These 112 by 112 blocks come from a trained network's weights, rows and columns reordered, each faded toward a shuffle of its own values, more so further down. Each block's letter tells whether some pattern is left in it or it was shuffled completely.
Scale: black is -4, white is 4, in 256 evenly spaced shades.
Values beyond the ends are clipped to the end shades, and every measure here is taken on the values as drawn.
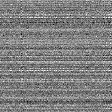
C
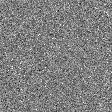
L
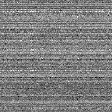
C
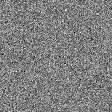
L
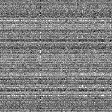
C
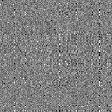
C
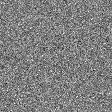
L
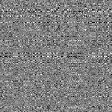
C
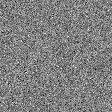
L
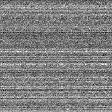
C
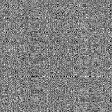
C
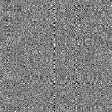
C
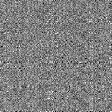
C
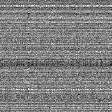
C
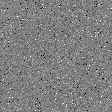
L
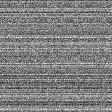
C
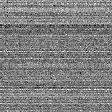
C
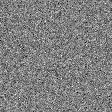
L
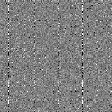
C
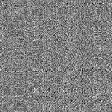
C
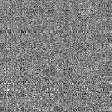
C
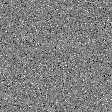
L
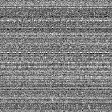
C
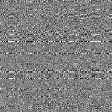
C
